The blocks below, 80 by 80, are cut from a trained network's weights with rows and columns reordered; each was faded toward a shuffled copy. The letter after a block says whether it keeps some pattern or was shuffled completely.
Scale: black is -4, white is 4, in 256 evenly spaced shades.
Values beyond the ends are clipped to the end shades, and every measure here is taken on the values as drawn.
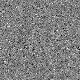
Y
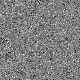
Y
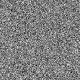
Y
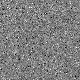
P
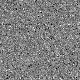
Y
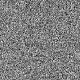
Y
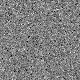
P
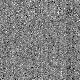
Y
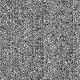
Y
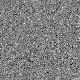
Y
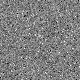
P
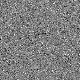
Y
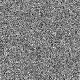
Y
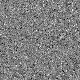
P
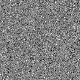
Y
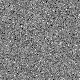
P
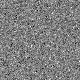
P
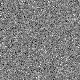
P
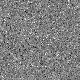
P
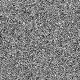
P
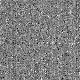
Y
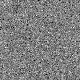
Y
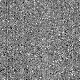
Y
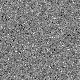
P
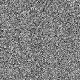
Y
